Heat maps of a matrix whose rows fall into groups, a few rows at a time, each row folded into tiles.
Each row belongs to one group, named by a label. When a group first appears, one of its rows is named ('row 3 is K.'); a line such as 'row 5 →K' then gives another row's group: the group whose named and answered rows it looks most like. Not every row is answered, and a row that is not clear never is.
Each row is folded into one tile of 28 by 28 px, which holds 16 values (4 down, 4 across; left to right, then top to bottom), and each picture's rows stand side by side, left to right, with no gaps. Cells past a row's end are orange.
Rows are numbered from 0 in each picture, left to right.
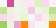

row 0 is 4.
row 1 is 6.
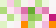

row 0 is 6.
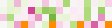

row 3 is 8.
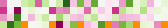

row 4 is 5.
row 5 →4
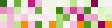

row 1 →5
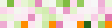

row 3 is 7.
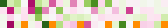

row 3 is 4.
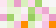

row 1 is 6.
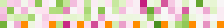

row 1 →6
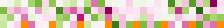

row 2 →6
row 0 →6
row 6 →4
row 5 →7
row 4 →7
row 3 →6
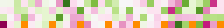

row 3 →4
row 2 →6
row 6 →5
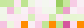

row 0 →4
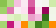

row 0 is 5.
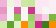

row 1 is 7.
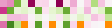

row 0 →5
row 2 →5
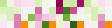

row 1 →7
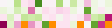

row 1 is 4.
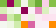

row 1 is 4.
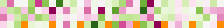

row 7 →6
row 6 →8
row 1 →6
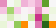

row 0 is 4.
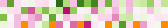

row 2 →4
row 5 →4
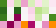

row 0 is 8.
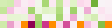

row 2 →8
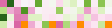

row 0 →6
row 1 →4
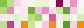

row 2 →5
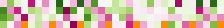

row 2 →4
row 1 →5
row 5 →4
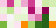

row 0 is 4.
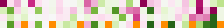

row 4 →6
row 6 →7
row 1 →5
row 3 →5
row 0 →5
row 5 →5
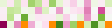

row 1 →4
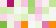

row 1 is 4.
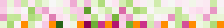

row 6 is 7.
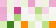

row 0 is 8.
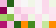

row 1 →7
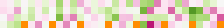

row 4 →8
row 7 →6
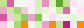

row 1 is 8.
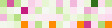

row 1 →5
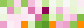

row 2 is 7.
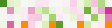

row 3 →6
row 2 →7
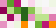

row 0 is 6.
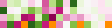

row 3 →7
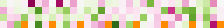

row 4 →7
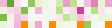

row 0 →6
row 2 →6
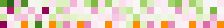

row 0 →4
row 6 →4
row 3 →4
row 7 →8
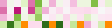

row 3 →4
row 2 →7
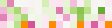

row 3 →8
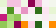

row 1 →5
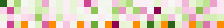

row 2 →8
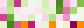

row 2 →4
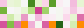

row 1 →4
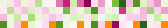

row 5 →7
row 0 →7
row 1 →6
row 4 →4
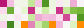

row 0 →5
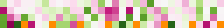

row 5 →6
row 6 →7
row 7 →8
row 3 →6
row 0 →7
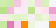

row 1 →6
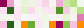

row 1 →7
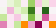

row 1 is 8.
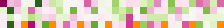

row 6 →4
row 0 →5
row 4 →8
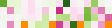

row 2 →4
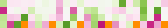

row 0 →7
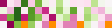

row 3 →6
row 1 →6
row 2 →8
